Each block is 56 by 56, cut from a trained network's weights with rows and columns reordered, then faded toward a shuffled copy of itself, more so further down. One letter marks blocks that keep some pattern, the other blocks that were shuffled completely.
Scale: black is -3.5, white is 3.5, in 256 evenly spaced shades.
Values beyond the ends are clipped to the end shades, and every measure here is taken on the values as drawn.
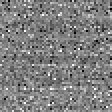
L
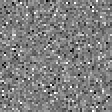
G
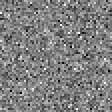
G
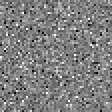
G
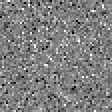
G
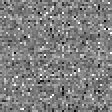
L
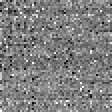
L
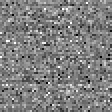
L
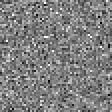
G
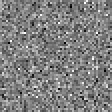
L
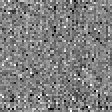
L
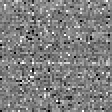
L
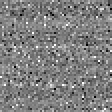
L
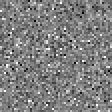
G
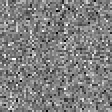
L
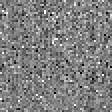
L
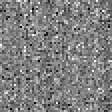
L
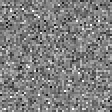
G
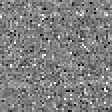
L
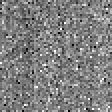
L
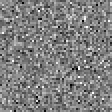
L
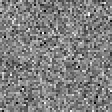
G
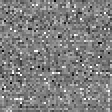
L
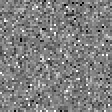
G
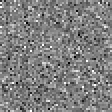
G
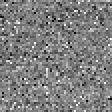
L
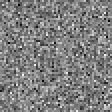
L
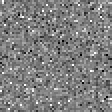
G
